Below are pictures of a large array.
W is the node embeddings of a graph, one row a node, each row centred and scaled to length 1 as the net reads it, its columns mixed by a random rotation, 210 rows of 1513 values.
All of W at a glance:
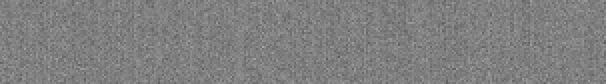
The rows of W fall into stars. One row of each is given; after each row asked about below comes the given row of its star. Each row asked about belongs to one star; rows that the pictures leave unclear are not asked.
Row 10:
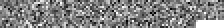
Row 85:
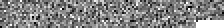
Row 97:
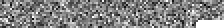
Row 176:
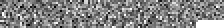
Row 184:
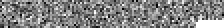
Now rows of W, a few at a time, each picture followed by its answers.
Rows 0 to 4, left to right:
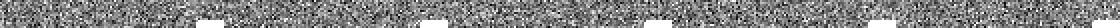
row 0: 176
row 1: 97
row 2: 97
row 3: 10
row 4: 176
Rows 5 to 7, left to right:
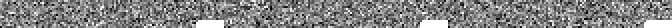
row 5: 85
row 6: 97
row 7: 85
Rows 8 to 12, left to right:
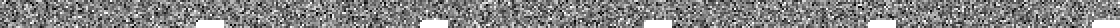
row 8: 85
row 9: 176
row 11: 176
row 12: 97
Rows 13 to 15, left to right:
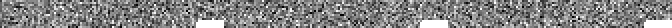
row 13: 184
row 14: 97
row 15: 10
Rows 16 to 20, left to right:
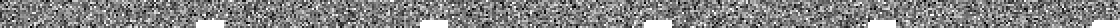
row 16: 184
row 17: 176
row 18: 97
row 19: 85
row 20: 85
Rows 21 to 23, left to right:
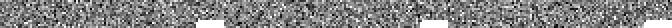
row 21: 10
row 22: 184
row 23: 184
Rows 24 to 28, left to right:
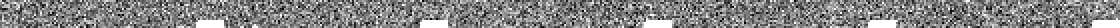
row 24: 176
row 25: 10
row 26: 184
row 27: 97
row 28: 10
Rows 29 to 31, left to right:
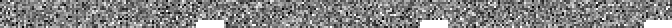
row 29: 184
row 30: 10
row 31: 10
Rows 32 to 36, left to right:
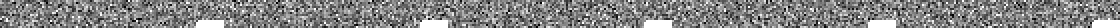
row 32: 85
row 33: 97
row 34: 176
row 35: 10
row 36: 85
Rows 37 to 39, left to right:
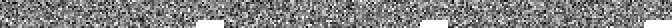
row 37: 85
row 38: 85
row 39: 97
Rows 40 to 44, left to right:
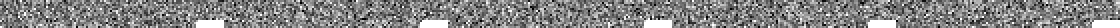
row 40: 10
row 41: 85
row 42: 184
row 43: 10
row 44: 85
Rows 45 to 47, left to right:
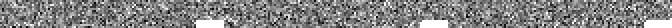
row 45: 10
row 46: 85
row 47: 176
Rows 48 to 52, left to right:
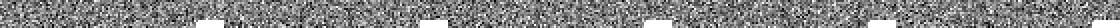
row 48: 85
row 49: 184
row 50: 85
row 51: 10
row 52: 184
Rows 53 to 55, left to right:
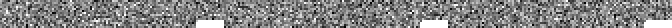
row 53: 10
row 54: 97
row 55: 97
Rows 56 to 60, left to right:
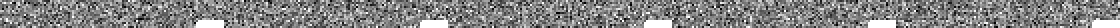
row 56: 85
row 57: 85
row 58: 97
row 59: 85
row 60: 97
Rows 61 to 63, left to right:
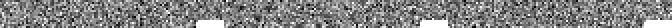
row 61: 176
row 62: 184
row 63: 10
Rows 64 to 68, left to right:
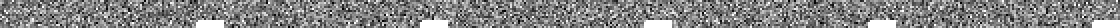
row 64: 85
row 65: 176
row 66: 10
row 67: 176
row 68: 10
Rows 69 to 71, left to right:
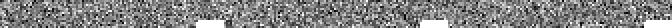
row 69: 176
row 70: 10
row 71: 184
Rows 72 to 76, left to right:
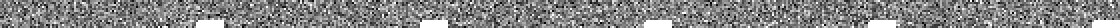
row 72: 97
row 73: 97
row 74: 97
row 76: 176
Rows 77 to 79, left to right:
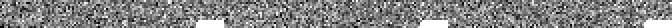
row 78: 85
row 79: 97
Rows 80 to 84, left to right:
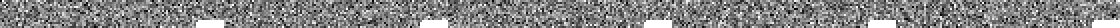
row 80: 184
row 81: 97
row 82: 85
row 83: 184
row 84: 176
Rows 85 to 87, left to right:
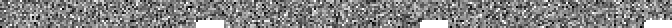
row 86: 10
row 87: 97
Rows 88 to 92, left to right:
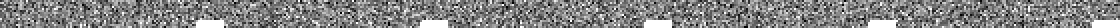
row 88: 184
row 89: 85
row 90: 10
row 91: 85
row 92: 10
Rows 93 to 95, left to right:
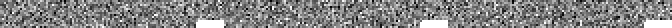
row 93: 10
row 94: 97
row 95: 10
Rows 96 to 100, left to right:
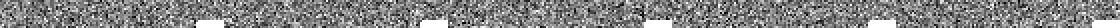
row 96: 176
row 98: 184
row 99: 10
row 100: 176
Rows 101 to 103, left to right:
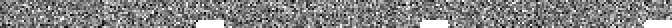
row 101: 97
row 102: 184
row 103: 97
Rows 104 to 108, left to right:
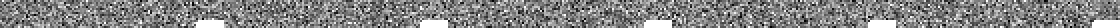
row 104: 184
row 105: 176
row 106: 85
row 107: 85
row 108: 97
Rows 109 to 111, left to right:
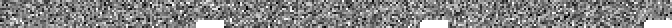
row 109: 85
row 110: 97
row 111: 97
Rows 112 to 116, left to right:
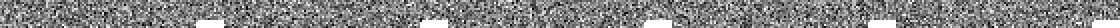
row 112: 10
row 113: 97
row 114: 184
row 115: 184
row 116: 184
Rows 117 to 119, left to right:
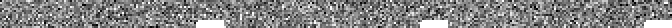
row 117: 184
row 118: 176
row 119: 184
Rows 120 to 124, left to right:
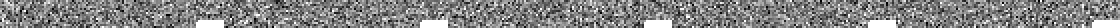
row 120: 176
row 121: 97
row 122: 10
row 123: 97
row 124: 176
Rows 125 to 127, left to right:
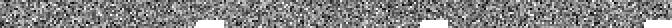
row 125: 85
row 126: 184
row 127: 176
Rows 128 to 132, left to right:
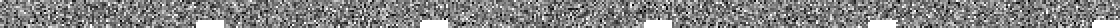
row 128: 10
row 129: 176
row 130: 184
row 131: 176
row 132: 97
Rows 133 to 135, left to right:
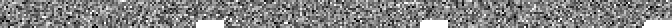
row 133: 184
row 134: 85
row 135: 85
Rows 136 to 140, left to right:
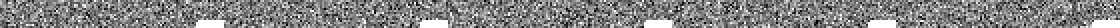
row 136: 85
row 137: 184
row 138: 176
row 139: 10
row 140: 85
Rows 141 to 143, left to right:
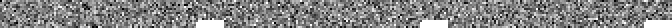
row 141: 184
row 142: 85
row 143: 10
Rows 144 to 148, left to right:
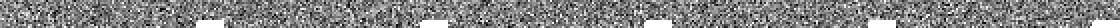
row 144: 10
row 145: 85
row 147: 176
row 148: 85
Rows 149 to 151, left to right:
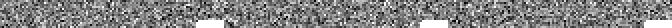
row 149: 176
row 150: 85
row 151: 10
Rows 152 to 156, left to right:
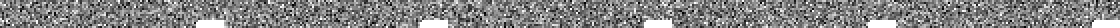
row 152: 97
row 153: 176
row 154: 176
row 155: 176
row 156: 97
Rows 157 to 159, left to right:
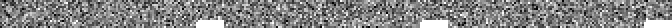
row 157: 97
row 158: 184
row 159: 184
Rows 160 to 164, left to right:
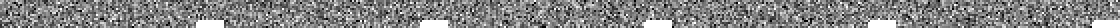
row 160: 85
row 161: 85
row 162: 184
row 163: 85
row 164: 176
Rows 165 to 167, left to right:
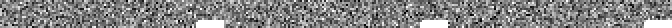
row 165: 176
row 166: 176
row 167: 97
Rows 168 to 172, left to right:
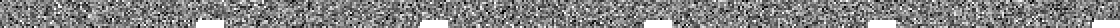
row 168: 184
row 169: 184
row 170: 10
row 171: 10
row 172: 184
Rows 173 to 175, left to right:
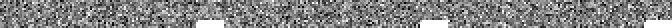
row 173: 10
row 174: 10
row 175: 184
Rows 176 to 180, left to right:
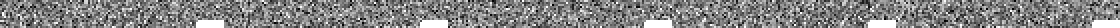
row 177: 85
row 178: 85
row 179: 10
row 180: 10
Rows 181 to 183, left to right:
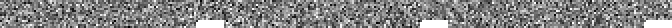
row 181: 85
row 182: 184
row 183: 176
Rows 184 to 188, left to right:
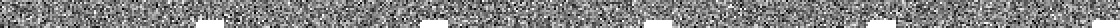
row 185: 176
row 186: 97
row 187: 184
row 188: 176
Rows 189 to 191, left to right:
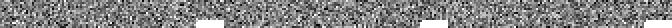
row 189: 176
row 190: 184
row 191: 97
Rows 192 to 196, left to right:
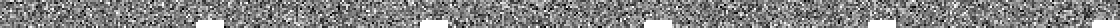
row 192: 10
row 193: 97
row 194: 184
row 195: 184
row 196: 184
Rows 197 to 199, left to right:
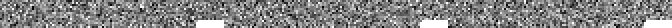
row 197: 184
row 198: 176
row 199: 97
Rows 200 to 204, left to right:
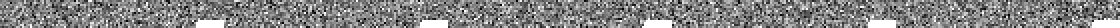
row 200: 10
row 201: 85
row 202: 184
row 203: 184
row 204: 184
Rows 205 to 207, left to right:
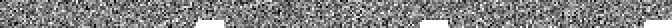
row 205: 184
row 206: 10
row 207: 10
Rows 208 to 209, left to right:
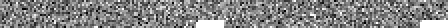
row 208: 97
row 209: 10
